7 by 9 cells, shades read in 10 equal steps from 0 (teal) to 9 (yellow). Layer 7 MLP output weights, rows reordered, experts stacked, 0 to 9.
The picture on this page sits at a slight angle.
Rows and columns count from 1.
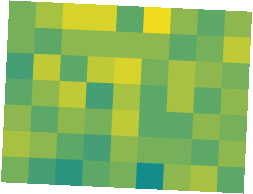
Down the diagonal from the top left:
4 3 3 2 7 4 5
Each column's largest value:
6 7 8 8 8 9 6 6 7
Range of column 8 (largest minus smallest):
3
